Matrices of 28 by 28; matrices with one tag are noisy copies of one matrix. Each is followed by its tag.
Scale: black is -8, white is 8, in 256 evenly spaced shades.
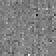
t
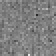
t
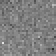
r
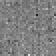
t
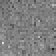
r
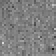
r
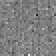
t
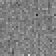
t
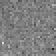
r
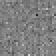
t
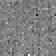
t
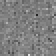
t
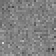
r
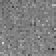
r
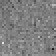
r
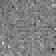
r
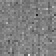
t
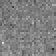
r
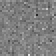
t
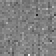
t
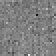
t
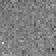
r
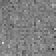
r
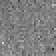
r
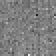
t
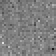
r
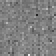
t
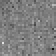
r
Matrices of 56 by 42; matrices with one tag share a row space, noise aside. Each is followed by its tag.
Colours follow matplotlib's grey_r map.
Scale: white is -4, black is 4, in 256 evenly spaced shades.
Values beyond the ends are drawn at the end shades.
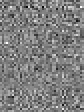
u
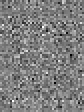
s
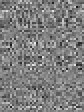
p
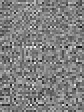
p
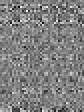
s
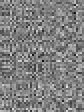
p
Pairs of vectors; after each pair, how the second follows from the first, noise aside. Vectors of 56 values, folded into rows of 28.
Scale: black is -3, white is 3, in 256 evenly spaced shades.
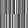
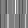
partly zeroed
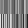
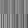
shrunk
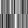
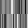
reversed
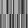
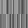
shrunk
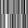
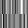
reversed
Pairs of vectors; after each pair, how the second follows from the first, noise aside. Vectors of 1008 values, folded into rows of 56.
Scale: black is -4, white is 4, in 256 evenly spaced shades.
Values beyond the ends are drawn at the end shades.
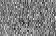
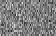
shuffled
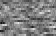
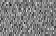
shuffled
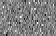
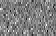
shuffled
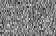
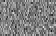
shuffled
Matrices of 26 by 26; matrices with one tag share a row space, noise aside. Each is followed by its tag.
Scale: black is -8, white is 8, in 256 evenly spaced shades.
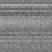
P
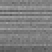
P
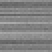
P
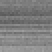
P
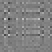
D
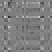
D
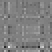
D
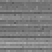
P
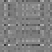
D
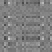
D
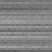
P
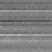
P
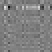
D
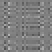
D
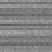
P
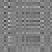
D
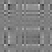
D
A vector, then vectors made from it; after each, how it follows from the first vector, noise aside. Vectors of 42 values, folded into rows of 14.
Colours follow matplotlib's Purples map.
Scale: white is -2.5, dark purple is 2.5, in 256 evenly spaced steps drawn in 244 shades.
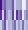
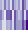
reversed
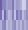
shrunk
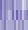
shrunk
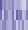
shrunk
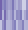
shrunk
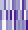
reversed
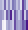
reversed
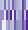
reversed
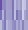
shrunk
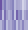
shrunk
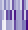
reversed
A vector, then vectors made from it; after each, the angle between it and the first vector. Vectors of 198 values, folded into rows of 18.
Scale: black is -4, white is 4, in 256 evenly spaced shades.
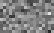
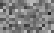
nearly opposite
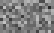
partly opposed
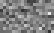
nearly parallel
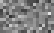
nearly parallel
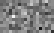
partly opposed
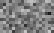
nearly opposite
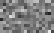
nearly opposite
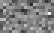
nearly parallel
